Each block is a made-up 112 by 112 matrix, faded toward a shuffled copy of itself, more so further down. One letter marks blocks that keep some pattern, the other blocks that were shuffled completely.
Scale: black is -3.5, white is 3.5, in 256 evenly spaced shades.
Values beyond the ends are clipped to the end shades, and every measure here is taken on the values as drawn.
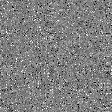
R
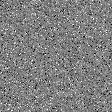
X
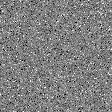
X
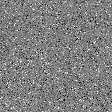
X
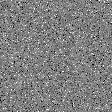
X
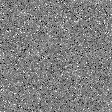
X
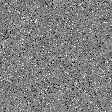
X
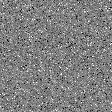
X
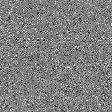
R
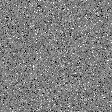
X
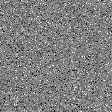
R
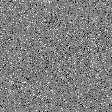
R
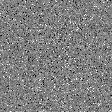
R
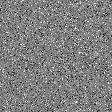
X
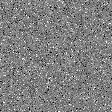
X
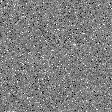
X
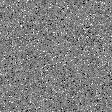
X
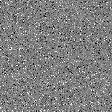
R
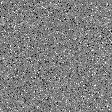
X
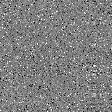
R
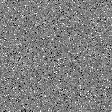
R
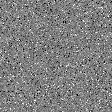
X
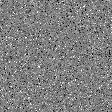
X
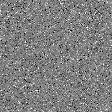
R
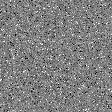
X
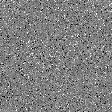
R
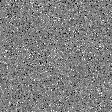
X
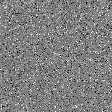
R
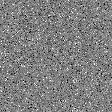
R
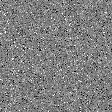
X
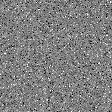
X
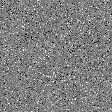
X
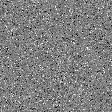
X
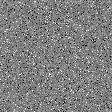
X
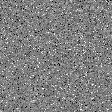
R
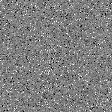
R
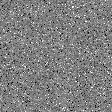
X
